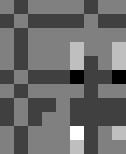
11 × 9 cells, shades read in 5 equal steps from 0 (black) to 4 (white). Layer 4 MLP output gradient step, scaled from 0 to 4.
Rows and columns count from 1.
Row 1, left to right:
2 1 2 2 2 2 1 2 2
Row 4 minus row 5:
0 0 0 0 0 0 1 0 0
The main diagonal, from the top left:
2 2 2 2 2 0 1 1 1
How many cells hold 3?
6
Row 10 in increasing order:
1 1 2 2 2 2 2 3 4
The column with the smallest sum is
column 7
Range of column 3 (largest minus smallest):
1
